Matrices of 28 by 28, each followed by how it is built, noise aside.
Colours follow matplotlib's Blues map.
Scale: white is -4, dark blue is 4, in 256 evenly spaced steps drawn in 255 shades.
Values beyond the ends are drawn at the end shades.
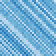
Toeplitz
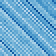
Toeplitz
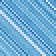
Toeplitz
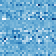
uneven rows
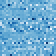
uneven rows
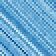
Toeplitz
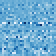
uneven rows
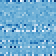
uneven rows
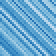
Toeplitz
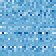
uneven rows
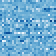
uneven rows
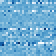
uneven rows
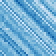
Toeplitz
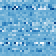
uneven rows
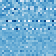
uneven rows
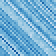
Toeplitz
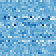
uneven rows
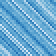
Toeplitz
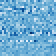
uneven rows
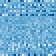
uneven rows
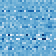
uneven rows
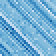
Toeplitz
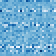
uneven rows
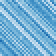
Toeplitz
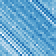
Toeplitz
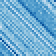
Toeplitz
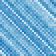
Toeplitz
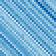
Toeplitz
